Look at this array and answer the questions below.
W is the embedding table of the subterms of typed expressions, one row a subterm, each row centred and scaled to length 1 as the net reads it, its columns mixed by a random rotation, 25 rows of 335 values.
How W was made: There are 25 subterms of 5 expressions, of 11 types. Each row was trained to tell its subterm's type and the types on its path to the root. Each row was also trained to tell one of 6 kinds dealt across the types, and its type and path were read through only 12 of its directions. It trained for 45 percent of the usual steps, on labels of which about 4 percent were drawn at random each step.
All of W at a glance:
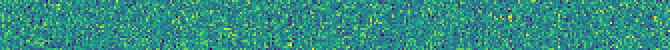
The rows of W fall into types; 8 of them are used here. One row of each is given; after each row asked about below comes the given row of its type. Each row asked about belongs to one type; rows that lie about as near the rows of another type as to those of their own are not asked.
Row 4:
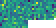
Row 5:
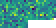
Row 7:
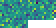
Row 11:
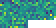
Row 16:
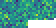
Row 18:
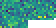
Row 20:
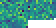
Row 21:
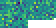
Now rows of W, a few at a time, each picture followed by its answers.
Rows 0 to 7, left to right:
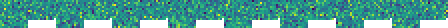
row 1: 21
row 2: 20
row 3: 18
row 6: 16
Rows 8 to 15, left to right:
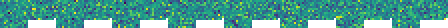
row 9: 20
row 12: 20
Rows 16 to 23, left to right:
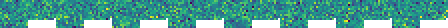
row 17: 21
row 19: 21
